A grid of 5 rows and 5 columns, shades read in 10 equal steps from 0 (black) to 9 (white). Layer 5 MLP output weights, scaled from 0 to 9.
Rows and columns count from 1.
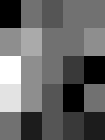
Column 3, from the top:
3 4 4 3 3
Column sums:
26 21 17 12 14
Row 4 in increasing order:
0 3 4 5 8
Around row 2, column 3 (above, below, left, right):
3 4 6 4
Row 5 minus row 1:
4 -3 0 -2 -3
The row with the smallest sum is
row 5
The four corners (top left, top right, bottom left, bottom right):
0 4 4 1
